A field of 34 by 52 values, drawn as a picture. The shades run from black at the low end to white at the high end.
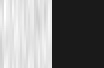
It is made of 1 by 2 panels. Panel 1,1: very high, streaked downward, faint in contrast. Panel 1,2: very low, flat.
